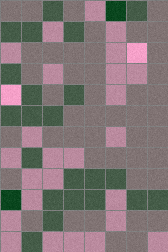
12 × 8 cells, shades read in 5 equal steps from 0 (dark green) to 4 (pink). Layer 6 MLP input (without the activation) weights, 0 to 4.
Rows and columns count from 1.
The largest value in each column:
4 3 3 3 3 3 4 3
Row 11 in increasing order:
1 2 2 2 2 2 3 3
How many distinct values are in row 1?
4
